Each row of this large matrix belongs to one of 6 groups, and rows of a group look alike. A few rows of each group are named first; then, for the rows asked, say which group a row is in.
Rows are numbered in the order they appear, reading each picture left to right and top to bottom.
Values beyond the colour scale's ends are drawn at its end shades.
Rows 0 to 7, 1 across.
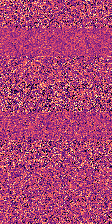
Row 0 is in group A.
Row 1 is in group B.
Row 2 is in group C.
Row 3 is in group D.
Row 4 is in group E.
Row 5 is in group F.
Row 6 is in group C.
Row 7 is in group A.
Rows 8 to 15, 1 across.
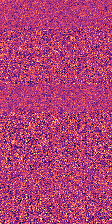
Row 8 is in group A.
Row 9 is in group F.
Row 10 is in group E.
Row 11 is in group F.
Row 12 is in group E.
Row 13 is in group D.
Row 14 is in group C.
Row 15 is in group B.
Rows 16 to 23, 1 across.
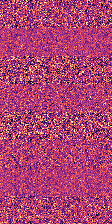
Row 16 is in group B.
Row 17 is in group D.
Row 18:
E
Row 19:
A
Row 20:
F
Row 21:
B
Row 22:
B
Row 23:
F
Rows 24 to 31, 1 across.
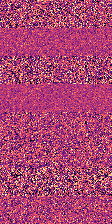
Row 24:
C
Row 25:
A
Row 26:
B
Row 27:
C
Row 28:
B
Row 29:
F
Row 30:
D
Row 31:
C
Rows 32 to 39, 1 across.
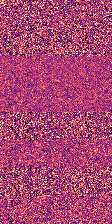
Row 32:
A
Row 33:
C
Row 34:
B
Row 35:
D
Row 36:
B
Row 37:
F
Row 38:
B
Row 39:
C
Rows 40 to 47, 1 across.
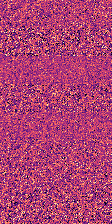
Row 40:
C
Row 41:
E
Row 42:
B
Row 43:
E
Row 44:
E
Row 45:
C
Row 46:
A
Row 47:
D
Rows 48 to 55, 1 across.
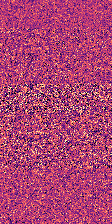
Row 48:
D
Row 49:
E
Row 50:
D
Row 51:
C
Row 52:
F
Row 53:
A
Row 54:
A
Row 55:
C
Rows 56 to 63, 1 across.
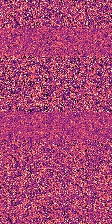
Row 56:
B
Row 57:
D
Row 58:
E
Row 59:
F
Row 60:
F
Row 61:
B
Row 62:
C
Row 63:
C
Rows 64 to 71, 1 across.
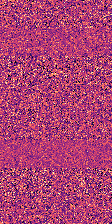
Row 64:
A
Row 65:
F
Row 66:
D
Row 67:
E
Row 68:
E
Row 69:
B
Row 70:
B
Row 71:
F
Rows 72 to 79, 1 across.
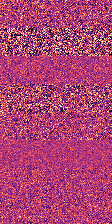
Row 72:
A
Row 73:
D
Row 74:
C
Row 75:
F
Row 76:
A
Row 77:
E
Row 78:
A
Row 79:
F
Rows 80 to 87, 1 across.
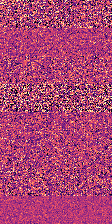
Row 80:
A
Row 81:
A
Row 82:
C
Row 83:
A
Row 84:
F
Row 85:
D
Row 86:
E
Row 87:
E
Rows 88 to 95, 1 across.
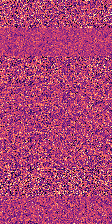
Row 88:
A
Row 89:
D
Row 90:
F
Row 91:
F
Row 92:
F
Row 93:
B
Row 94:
C
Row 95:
E
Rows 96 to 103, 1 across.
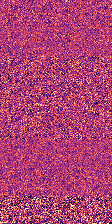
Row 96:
D
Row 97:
C
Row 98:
C
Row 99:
F
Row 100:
C
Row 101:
D
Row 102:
F
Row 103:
F
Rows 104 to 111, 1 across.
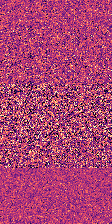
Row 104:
F
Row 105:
E
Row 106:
F
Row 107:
D
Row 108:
A
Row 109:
E
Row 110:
D
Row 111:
F
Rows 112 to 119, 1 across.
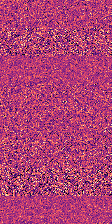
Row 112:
A
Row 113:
C
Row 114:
F
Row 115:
C
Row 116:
A
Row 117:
A
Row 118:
D
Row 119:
F
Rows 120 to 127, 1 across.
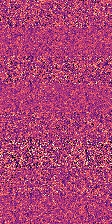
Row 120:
C
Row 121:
D
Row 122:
D
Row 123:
B
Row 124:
E
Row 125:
B
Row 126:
F
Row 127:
B
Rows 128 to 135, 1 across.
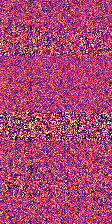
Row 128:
F
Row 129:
B
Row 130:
F
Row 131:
A
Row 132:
E
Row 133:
F
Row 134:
D
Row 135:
E
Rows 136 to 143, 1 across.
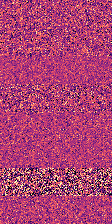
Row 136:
B
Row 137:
F
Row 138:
B
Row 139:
E
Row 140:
C
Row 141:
E
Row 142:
D
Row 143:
E
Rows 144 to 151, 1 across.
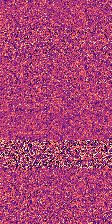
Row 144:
B
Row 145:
A
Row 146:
B
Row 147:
F
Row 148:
F
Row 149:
A
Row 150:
B
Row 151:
A
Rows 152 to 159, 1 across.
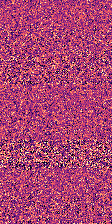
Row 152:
B
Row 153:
C
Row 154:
E
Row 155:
A
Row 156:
D
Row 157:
F
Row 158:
B
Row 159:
E
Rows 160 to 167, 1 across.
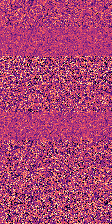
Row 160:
D
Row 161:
D
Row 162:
A
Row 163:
E
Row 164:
A
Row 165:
D
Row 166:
C
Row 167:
D
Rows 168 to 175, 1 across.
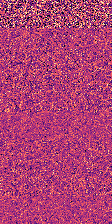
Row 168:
C
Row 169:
C
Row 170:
D
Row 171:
B
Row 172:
C
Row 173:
F
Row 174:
B
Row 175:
A
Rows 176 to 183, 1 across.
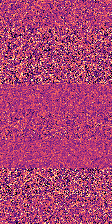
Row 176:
C
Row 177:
D
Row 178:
B
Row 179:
E
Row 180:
D
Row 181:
F
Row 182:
C
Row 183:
A
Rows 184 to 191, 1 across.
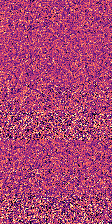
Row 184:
F
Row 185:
A
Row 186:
B
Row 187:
C
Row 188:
C
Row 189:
D
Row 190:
E
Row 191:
F
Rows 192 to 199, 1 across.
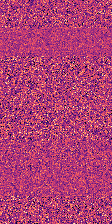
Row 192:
D
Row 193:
E
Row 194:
E
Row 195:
C
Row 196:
F
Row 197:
E
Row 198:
B
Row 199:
E
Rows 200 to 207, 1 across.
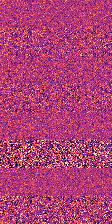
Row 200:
A
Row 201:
A
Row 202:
D
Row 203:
E
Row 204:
E
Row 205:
C
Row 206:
E
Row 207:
A
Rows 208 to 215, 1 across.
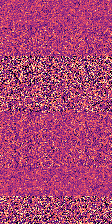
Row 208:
F
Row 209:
B
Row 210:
B
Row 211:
F
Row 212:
B
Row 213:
B
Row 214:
F
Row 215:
A
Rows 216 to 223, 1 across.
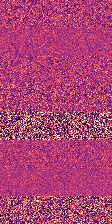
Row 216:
D
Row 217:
B
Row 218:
C
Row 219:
E
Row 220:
C
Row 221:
E
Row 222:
C
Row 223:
C
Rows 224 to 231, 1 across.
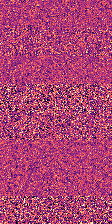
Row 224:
E
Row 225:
B
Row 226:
C
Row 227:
C
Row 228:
C
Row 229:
A
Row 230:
D
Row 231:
A
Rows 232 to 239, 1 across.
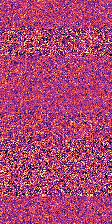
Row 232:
C
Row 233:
F
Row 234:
D
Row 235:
A
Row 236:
F
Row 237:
E
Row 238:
A
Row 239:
E
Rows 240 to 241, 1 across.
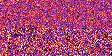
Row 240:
E
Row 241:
D
